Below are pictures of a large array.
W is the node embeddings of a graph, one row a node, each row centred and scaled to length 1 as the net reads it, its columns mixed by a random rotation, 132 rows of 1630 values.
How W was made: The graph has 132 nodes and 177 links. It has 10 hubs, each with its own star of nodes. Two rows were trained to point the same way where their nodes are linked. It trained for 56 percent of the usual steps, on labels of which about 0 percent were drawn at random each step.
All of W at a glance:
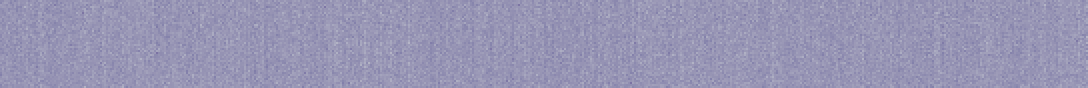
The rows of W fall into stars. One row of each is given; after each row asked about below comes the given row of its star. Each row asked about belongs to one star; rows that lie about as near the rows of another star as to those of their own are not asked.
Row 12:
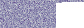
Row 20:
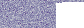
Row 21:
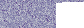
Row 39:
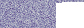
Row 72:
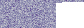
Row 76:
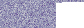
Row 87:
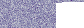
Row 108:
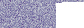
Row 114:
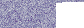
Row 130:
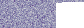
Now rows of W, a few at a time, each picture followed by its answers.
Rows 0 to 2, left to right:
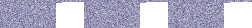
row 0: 12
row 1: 130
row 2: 72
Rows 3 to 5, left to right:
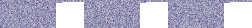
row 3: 12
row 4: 76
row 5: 87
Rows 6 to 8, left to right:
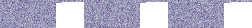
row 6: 12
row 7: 12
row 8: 108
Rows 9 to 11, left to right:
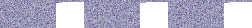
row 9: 87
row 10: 21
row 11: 21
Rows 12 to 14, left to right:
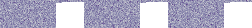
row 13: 20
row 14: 12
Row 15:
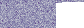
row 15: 72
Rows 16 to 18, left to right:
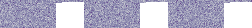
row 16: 12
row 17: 39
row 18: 72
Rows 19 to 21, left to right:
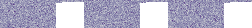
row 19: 72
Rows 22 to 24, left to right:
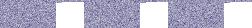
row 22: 20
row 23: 21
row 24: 72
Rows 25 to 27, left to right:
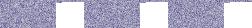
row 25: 76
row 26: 108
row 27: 21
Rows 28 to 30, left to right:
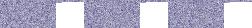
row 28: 114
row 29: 76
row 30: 87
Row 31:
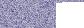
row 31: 76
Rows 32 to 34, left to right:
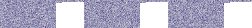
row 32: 72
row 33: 12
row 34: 114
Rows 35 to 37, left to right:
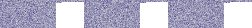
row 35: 108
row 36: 130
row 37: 130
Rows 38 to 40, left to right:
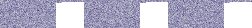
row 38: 20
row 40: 20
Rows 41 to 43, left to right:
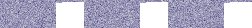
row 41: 130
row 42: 39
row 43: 20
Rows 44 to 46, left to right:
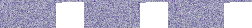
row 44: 12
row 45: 12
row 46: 87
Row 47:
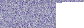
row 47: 130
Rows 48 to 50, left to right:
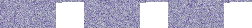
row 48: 130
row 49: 87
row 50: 108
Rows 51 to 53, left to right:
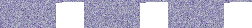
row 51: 87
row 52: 108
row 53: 12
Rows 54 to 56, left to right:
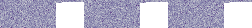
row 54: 76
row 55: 108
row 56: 87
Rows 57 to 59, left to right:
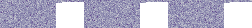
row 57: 21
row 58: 87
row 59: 20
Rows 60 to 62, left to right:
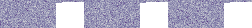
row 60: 39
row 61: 130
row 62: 114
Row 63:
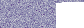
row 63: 72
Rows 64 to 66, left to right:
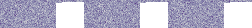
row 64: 39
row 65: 76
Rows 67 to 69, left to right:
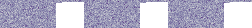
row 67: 21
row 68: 130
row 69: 87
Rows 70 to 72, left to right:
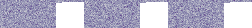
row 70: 21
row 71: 72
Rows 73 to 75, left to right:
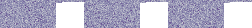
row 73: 130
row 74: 130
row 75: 87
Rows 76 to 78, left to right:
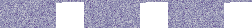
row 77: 87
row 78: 130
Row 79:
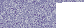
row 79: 130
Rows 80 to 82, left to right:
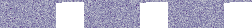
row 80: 72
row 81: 108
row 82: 108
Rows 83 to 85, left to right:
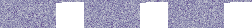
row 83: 72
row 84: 72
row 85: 39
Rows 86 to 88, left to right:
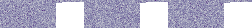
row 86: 114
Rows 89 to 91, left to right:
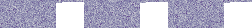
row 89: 130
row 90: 130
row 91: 108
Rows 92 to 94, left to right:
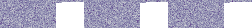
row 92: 87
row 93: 39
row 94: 20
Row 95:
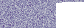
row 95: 39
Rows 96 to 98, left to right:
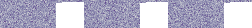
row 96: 21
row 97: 87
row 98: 130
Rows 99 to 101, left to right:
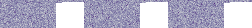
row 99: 72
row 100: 87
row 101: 108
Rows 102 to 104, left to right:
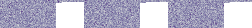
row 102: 20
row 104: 12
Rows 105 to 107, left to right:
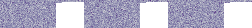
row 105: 12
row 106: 72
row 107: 20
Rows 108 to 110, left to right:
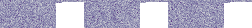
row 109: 114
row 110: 12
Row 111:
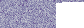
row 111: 21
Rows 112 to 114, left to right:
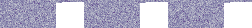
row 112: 130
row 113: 108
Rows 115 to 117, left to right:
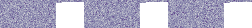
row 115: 76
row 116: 72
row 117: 72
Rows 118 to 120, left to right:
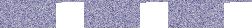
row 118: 87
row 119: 114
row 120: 21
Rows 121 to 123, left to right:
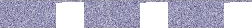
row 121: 39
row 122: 76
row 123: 21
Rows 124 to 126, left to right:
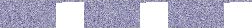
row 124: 114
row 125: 114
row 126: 108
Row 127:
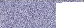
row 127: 21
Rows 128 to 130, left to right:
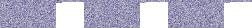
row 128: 72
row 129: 108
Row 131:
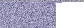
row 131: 108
